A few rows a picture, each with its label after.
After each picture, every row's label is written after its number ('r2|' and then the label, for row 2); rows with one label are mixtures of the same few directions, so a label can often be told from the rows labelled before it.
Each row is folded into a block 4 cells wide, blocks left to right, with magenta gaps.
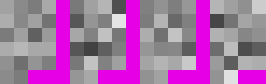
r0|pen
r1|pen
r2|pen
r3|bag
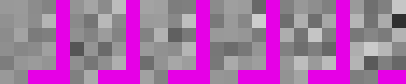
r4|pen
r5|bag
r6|pen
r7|pen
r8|pen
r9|pen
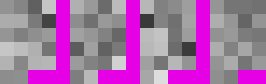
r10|pen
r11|bag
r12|bag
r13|bag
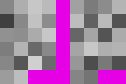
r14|bag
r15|pen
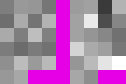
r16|pen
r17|pen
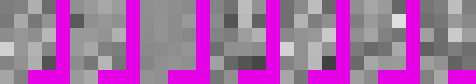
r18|bag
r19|bag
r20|pen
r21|pen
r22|bag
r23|pen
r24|pen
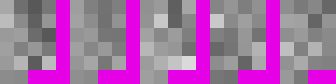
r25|bag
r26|bag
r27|pen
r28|bag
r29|bag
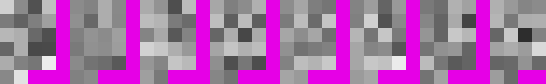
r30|bag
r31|pen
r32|pen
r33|pen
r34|pen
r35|pen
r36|pen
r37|pen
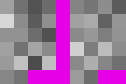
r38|bag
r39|bag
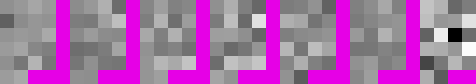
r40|bag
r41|pen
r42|pen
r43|pen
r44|bag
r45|pen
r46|pen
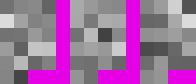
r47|bag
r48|pen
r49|pen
